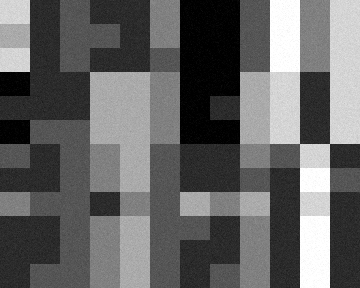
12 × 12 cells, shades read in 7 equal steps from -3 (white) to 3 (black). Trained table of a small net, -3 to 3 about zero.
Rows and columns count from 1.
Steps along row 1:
up down up same down up same down down up down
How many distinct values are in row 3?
6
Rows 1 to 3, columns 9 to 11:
1 -3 0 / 1 -3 0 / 1 -3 0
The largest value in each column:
3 2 2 2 2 1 3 3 1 2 2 2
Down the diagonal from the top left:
-2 2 1 -1 -1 0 2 2 -1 2 -3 2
